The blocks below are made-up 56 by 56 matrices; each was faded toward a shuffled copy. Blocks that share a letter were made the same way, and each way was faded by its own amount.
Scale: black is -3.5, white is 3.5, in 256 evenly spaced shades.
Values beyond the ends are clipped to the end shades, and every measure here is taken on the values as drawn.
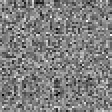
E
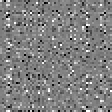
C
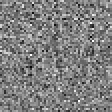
E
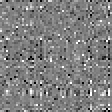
C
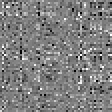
C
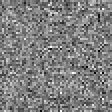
E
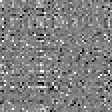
C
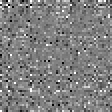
C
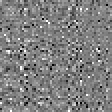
C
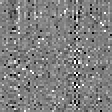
C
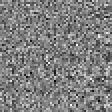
E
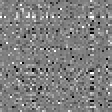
C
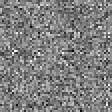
E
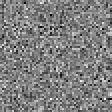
E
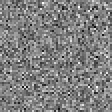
E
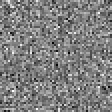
E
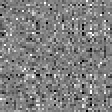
C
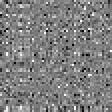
C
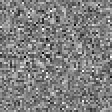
E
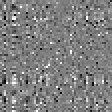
C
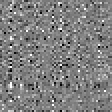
C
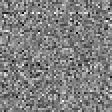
E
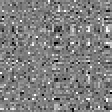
C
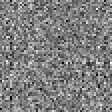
E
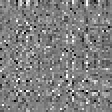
C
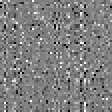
C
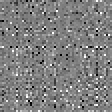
C
